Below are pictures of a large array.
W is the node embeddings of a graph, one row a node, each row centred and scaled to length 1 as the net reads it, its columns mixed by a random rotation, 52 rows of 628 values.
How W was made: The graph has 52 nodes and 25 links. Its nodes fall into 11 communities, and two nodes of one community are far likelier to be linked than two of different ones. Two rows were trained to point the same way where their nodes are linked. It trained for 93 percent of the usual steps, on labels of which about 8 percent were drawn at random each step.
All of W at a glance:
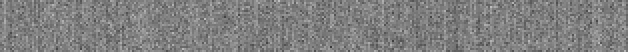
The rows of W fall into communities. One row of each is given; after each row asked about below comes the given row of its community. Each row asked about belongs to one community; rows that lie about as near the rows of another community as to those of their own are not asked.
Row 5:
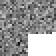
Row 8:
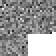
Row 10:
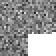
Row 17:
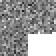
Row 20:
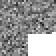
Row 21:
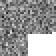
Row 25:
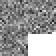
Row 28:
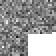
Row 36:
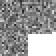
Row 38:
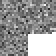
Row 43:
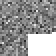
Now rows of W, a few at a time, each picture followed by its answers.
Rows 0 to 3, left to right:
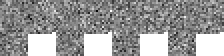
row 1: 25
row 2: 20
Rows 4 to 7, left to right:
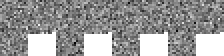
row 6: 17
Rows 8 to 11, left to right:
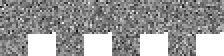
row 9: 43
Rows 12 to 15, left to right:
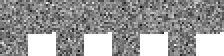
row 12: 17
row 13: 21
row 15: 5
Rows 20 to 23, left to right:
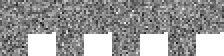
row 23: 21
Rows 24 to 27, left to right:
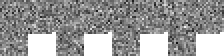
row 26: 36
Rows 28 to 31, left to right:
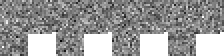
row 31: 8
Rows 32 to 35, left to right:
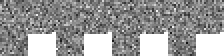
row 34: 38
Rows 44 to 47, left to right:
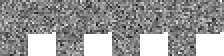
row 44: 28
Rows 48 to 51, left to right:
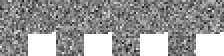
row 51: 10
